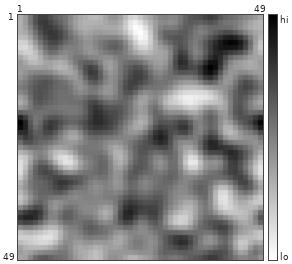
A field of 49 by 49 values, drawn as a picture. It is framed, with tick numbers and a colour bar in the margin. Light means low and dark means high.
Grain: blotchy. Average level on the scale: 50%. Ninth with the highest average: top right. Mirror symmetry: none.
